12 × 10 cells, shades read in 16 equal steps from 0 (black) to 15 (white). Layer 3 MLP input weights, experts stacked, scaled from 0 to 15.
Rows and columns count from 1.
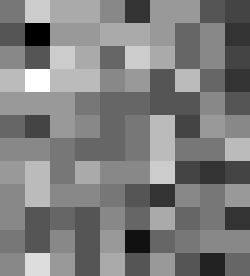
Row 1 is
7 12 10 10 8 3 9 9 5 4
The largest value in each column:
11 15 12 11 10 12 12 11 9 11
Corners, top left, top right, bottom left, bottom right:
7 4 8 6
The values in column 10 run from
3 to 11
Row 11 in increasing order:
1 5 5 6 7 7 8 8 8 9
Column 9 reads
5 8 8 6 8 9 7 3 7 7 8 2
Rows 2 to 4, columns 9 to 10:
8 3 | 8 4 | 6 3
